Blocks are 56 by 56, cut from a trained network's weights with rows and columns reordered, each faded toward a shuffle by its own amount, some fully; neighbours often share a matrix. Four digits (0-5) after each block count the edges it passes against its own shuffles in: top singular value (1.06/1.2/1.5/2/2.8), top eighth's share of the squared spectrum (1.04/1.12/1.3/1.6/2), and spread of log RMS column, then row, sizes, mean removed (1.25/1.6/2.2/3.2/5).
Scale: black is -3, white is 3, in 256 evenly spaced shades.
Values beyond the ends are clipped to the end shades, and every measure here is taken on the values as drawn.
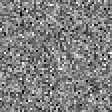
0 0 0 0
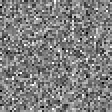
0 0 0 0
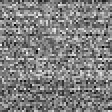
3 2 0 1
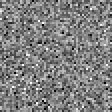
0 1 0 0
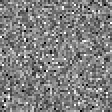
0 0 0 0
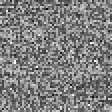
0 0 0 0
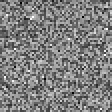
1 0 0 0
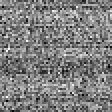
3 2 0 1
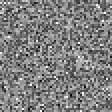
0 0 0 0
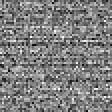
3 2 0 1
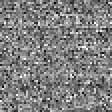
2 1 0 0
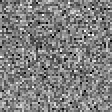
1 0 0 0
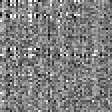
3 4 2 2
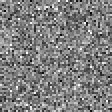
0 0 0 0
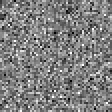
1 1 0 0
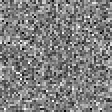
0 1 0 0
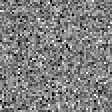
0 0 0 0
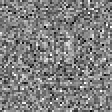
3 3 0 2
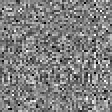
3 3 1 1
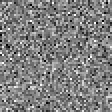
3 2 0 1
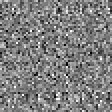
3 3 2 1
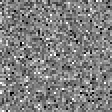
1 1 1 0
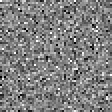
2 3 1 1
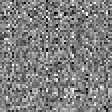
4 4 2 2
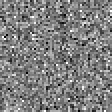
1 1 0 0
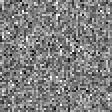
1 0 0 0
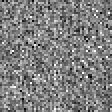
2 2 0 0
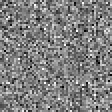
1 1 0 0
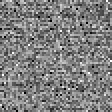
2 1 0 0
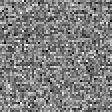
2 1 0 0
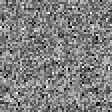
1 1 0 0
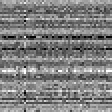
5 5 0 4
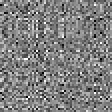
4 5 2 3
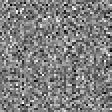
3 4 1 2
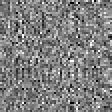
4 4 2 2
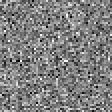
3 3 0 1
